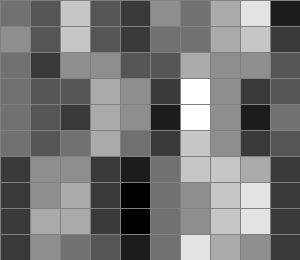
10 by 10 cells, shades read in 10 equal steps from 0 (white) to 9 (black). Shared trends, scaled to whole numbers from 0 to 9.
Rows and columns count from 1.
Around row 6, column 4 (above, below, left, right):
3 7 5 5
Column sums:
57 52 41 52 67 57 26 31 38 66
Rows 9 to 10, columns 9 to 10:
1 7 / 4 7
